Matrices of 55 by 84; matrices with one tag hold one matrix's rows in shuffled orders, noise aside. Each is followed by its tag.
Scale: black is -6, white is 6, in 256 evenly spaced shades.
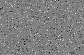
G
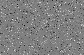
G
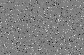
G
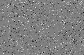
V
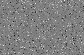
V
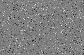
V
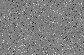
V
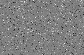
V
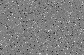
G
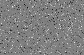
G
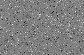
G
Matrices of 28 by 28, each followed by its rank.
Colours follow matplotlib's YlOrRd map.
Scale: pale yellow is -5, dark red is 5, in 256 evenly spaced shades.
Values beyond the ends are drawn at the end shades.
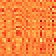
three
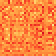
five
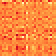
three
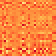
three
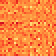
five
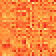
five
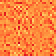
five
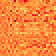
five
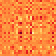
three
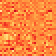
five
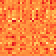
five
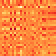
three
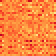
five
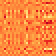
three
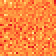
five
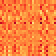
three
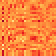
three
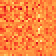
five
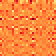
three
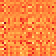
three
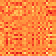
three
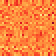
five
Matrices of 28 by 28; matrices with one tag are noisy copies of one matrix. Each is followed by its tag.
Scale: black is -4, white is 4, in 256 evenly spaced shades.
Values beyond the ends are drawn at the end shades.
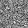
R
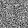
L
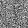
L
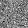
R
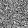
R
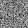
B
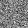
R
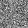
R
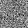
B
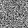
B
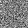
B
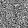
L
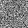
B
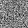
B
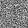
L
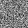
B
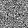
B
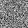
B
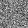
R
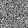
B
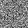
B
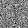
L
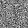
L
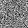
B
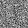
L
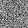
B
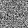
B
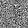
L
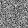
L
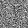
L
